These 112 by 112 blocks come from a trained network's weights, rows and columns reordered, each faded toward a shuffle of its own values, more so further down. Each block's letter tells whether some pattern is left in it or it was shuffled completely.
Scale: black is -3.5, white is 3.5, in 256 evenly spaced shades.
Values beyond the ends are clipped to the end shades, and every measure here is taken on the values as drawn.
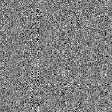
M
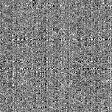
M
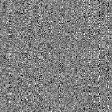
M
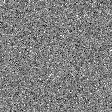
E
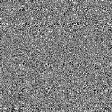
M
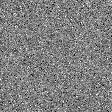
E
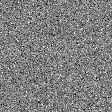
E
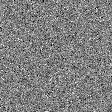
E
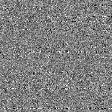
M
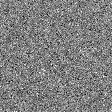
E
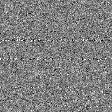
M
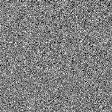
M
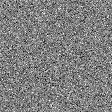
E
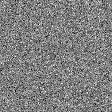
E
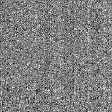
M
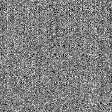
M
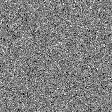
E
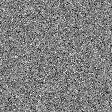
E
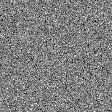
E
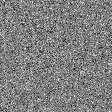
E
